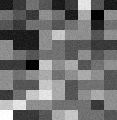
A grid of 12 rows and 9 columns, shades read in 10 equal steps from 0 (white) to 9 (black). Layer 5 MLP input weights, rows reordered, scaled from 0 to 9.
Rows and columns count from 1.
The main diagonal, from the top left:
8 6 5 4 5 6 6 4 6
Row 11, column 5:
5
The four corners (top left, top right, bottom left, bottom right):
8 8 0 6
